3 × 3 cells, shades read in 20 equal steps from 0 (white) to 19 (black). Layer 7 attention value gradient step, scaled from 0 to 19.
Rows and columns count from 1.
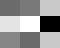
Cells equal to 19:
1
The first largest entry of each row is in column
1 3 2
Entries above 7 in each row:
2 1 2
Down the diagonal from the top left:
11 0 4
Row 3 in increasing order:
4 9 11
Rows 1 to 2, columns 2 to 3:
10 4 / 0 19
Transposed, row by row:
11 2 9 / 10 0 11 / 4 19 4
